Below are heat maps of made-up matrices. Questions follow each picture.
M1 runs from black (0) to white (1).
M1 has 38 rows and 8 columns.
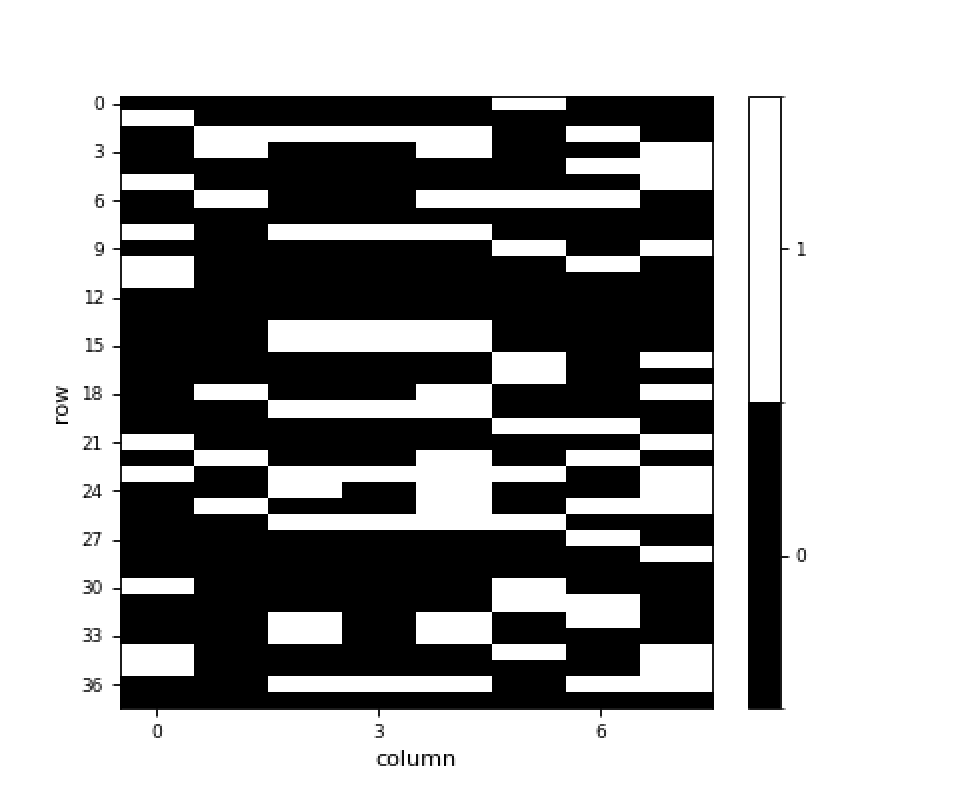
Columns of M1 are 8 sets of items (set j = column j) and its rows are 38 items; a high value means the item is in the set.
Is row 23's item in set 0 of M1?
yes
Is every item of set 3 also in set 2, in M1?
yes
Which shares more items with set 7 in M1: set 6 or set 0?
set 0
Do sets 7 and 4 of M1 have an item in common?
yes
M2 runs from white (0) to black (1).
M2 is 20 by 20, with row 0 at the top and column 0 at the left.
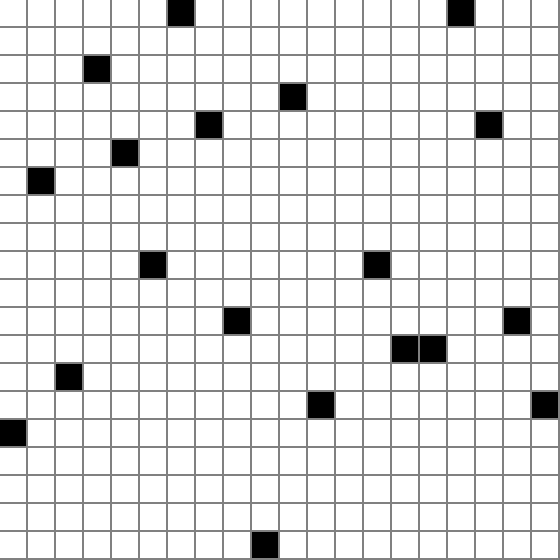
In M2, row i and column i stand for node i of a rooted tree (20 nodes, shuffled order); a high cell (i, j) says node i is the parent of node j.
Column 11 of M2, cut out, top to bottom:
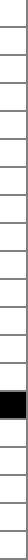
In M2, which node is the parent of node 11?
14
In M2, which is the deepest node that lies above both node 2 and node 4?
9
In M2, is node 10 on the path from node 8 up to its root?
no
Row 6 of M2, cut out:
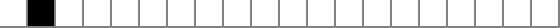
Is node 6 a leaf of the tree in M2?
no
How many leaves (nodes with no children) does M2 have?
7
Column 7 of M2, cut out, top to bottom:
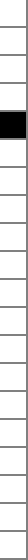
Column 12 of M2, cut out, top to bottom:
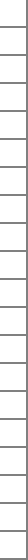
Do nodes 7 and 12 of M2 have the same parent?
no
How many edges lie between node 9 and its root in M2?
3
